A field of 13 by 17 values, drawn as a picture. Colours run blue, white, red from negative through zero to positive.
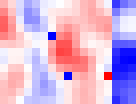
A vertical seam about 80% of the way across splits the table, and the left part is higher. Three lone cells stand out: one far higher and two far lower than their neighbours. The top middle is the calmest part.
